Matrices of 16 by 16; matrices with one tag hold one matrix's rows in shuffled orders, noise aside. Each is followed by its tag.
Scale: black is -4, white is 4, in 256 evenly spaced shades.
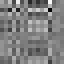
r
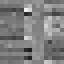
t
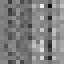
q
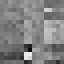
t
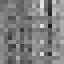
q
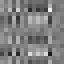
r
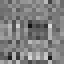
r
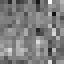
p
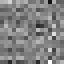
p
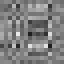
r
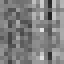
q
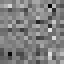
p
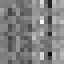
q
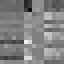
t
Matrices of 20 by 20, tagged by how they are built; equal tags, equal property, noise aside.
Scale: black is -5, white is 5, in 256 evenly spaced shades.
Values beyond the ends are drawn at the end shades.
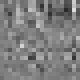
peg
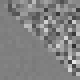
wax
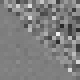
wax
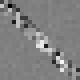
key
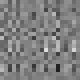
peg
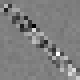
key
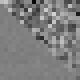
wax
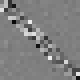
key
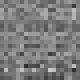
peg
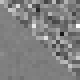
wax
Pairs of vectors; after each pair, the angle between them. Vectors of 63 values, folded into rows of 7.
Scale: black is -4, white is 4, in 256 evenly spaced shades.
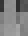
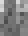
nearly opposite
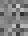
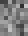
orthogonal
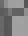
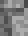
nearly parallel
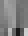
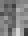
nearly opposite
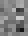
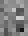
nearly parallel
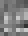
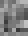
nearly opposite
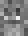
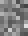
partly aligned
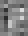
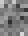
partly opposed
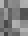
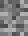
orthogonal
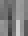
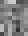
partly opposed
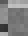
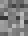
partly opposed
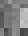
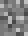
orthogonal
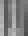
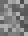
orthogonal
